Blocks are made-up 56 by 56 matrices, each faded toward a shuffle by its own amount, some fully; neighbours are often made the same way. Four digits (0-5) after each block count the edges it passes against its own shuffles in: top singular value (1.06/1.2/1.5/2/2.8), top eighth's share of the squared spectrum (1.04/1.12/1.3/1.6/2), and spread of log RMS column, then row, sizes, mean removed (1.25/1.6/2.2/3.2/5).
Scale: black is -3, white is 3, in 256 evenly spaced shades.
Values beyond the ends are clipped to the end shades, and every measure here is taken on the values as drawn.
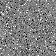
0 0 0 0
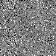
1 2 2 2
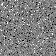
0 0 0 0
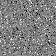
0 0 0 0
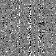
2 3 3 1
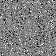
0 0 0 0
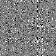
2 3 2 2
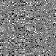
4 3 2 2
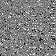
3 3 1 1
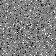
0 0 0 0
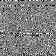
2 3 0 3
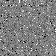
1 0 0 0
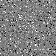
1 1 0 1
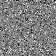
0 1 0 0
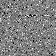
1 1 0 1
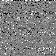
2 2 0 2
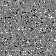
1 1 0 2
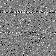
2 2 0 2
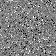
0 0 0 0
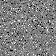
2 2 0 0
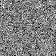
1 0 0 0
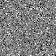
2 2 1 1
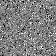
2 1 0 0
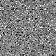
3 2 0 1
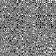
4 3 2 1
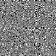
4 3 2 2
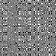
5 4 3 3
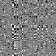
4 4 3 2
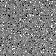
3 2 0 0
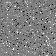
1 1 0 0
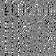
4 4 2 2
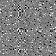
4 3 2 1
